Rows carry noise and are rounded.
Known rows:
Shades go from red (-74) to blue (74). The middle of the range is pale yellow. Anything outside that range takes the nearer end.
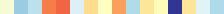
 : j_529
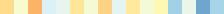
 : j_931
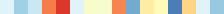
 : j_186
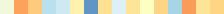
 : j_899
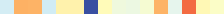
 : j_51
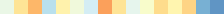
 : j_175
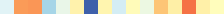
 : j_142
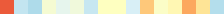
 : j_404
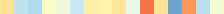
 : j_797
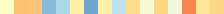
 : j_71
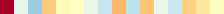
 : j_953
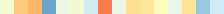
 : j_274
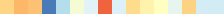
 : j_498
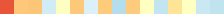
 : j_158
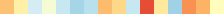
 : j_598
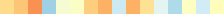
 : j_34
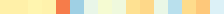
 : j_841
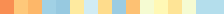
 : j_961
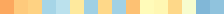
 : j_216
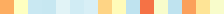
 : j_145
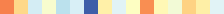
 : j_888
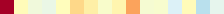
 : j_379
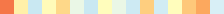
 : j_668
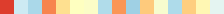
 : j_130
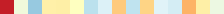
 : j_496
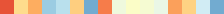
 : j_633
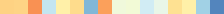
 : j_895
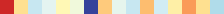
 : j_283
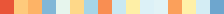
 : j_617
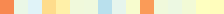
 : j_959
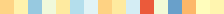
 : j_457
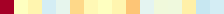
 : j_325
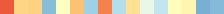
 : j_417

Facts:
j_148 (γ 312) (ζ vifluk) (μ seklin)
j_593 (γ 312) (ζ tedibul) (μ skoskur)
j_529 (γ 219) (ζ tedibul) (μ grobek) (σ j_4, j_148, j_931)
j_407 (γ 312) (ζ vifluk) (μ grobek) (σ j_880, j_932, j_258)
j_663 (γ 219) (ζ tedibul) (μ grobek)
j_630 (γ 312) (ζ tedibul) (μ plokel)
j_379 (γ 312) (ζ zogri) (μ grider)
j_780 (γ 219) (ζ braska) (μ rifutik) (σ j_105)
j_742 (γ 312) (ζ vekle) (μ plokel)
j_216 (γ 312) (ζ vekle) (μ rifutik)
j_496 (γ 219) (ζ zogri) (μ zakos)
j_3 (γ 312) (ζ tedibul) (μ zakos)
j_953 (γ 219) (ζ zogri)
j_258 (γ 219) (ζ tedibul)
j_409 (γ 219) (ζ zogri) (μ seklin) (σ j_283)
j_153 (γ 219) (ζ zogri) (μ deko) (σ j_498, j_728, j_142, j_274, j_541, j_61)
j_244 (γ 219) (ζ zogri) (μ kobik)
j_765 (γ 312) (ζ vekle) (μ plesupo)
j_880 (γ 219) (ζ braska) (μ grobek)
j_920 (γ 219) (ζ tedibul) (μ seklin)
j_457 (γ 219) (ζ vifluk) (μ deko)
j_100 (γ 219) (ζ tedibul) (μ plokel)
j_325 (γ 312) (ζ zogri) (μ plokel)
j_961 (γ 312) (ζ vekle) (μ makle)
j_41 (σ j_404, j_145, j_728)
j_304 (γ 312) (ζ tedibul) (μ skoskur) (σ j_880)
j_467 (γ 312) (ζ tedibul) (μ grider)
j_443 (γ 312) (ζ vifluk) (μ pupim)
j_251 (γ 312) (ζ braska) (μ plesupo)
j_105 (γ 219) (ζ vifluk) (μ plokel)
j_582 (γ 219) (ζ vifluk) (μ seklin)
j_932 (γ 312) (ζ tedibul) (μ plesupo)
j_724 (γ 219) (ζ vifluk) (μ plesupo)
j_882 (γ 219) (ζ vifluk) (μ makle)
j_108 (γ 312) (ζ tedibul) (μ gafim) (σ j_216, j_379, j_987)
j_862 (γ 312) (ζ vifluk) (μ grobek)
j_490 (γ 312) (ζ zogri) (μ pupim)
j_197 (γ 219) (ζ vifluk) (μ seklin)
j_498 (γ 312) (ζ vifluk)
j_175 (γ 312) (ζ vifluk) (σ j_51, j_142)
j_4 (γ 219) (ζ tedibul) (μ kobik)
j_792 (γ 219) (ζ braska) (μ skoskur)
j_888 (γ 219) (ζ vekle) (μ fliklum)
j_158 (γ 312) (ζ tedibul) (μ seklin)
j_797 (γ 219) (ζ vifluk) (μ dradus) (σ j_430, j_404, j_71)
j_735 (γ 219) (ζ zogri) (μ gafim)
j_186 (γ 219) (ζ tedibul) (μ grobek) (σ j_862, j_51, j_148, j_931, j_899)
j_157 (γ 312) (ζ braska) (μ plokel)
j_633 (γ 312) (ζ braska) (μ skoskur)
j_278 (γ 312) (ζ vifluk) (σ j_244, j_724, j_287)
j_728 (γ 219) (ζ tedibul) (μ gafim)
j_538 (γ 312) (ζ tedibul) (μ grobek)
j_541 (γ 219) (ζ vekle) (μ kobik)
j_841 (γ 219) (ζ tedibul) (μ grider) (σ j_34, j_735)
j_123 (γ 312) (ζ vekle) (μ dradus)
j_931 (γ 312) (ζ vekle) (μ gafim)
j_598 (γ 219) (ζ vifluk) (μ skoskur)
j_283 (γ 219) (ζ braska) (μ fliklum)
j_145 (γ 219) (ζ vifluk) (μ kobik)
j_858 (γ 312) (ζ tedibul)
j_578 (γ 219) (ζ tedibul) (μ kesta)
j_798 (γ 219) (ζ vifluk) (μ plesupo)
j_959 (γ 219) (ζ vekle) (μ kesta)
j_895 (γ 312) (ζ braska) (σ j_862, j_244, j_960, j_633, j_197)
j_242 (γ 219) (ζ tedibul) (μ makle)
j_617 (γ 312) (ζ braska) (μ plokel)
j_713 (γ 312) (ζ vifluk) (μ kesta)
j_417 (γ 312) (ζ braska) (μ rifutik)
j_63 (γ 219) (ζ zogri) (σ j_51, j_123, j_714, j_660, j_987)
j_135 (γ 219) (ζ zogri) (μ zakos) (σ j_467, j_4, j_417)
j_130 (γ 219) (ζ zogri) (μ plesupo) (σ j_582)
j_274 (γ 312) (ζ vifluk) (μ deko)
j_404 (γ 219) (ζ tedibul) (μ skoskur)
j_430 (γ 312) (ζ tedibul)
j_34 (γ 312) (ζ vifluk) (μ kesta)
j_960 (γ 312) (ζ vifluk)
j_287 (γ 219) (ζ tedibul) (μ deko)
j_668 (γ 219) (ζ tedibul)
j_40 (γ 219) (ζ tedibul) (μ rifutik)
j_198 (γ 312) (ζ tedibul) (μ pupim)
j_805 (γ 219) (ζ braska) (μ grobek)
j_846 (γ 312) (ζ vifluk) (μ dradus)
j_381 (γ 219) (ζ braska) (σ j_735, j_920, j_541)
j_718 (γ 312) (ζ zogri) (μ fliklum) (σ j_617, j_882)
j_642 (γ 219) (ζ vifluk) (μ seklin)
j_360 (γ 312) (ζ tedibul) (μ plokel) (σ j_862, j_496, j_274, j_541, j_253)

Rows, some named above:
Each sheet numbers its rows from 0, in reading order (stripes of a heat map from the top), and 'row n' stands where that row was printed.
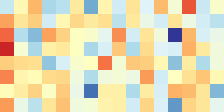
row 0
j_41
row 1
j_198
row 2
j_135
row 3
j_496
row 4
j_846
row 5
j_920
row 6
j_381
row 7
j_4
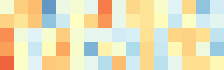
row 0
j_274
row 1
j_443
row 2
j_728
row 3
j_780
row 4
j_735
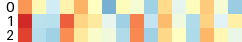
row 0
j_780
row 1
j_409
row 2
j_130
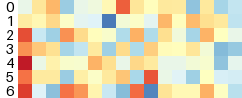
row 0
j_862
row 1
j_541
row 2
j_130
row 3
j_216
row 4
j_490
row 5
j_467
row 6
j_63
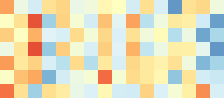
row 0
j_4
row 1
j_360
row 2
j_931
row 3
j_360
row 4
j_123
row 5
j_278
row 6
j_258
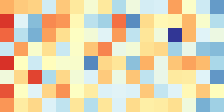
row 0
j_108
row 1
j_63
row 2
j_135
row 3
j_407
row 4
j_792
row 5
j_360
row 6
j_578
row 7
j_123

